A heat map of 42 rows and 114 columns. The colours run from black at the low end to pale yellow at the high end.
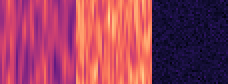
The table splits into one row of 3 panels. Panel 1,1: middling, streaked downward. Panel 1,2: high, streaked downward. Panel 1,3: very low, fine-grained, faint in contrast.
